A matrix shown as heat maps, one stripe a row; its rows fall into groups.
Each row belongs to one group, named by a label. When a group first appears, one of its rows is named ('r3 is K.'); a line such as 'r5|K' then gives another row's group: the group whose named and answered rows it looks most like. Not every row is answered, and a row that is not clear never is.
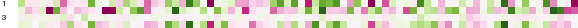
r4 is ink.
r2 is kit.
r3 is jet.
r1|ink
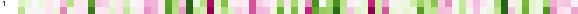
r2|ink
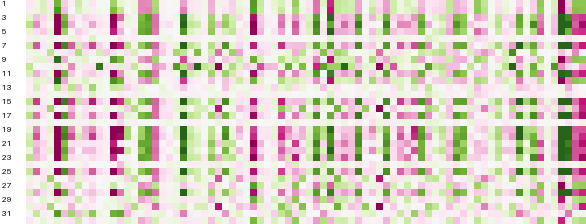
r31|jet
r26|ink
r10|ink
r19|kit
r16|ink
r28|kit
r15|kit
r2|jet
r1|jet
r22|kit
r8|ink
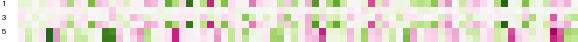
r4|ink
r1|ink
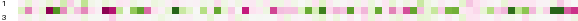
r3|jet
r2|kit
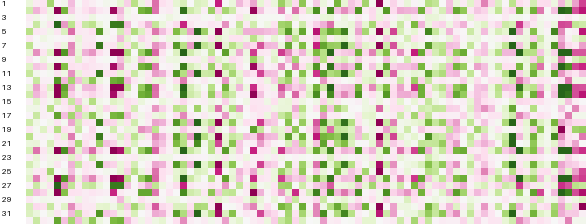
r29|jet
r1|ink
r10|kit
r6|jet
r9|jet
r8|kit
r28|kit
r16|ink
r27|jet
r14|kit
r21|ink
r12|jet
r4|jet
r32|jet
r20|ink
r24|ink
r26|kit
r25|ink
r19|jet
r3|jet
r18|ink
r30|ink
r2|kit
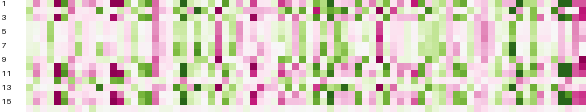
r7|ink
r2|ink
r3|kit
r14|kit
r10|kit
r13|ink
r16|jet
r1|kit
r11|kit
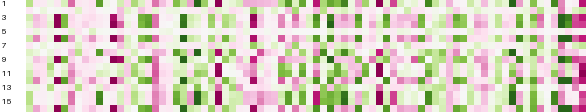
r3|kit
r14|ink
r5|jet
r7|jet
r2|jet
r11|ink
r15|ink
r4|kit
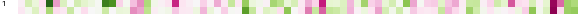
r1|jet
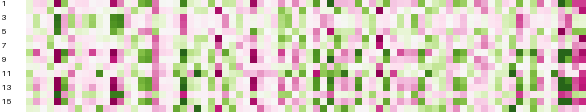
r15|kit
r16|ink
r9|kit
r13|kit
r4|jet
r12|kit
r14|jet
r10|ink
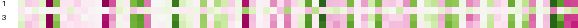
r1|kit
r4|kit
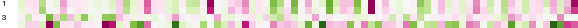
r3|jet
